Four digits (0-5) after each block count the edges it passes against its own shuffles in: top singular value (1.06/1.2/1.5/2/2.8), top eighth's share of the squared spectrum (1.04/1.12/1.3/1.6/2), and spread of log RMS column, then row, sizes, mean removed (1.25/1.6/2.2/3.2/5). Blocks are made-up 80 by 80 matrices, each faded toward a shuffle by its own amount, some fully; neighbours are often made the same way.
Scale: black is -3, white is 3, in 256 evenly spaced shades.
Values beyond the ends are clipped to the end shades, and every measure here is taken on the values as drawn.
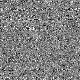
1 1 0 3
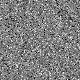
0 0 0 0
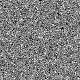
0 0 0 0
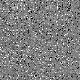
3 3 2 1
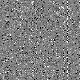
4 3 2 1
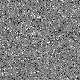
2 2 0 0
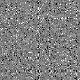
4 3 2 2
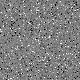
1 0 0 0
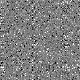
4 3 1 1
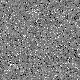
1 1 0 0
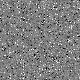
1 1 0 0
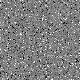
3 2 1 0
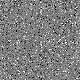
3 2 1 0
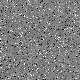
0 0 0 0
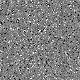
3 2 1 0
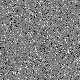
1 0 0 0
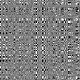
5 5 4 3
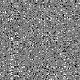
4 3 2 2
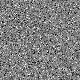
0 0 0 0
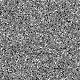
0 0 0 0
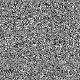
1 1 0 3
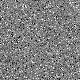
1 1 0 0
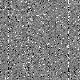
3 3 2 0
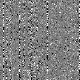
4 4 3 0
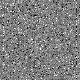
2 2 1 0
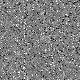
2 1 1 0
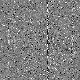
3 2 2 0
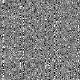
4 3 3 0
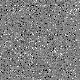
1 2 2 2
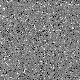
0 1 0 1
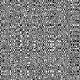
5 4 3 3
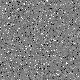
0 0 0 0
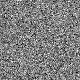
2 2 0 0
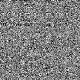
3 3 1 1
